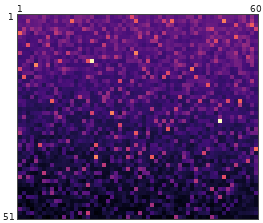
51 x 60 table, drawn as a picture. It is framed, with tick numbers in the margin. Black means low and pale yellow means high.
Overall the values sit about 20% of the way up the scale. The values are skewed, with a long tail toward high values. No row or column stands out. There is an overall slope up to the top.
